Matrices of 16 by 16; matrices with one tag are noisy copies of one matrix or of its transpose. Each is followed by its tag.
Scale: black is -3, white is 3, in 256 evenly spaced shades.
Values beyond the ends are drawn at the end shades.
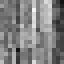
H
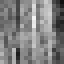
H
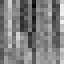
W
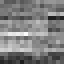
H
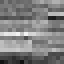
H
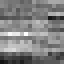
H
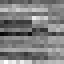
W
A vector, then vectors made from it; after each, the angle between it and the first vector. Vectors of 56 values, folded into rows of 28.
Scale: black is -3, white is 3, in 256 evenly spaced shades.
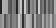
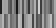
nearly parallel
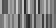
nearly opposite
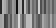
nearly parallel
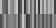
nearly opposite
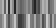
orthogonal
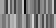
partly opposed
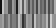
nearly parallel
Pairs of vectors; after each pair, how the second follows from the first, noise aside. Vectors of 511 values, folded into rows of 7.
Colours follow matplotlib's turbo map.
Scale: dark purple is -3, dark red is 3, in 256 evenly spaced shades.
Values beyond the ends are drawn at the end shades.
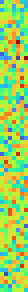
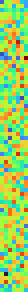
copied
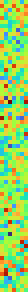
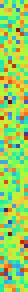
sign-scrambled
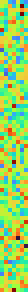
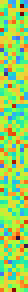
copied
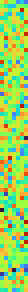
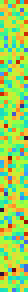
sign-scrambled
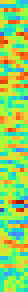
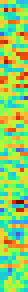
copied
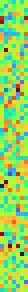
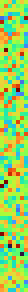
sign-scrambled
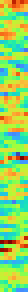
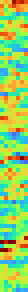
copied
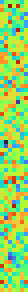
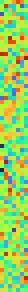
shuffled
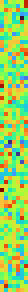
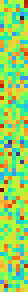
copied
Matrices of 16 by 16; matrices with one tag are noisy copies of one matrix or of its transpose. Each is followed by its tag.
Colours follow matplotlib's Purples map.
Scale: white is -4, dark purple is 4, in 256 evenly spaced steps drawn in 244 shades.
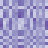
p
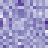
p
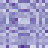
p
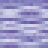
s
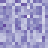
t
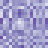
p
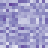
p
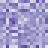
p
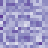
t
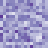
t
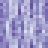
s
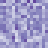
t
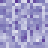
t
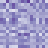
p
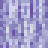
s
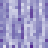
s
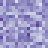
t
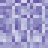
t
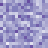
t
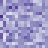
t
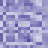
t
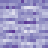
s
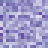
t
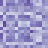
t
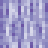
s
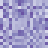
p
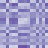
p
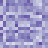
t
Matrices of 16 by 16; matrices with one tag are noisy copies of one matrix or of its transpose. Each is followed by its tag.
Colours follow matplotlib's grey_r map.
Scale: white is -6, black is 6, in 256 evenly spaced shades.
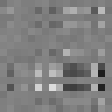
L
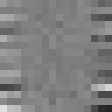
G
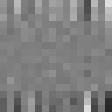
G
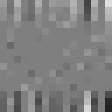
G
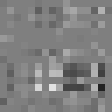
L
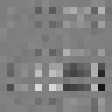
L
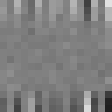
G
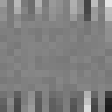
G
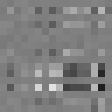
L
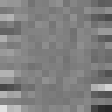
G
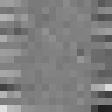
G
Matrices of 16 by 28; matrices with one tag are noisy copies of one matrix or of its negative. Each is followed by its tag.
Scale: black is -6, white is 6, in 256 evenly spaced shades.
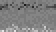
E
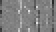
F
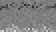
E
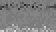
E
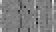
F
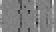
F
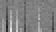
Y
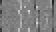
F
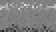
E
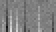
Y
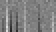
Y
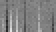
Y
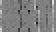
F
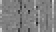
F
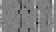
F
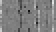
F
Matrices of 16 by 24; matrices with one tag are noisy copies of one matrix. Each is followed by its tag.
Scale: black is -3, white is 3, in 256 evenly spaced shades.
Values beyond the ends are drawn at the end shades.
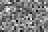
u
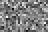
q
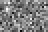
u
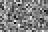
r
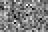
r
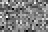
q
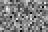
u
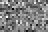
q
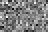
q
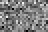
q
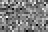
q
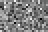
r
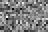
q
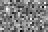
u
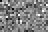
q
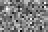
u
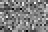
q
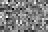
q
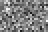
u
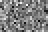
r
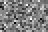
r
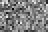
q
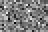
r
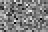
r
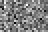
r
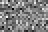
q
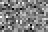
q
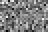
q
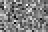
r
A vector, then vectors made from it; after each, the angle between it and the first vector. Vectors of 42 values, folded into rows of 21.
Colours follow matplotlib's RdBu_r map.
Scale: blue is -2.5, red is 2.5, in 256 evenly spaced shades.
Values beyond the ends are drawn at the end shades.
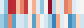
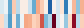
partly opposed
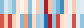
orthogonal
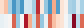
partly opposed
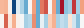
partly opposed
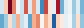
partly aligned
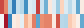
partly opposed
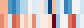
nearly opposite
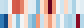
partly aligned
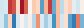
nearly parallel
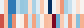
nearly opposite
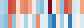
nearly parallel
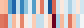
nearly opposite
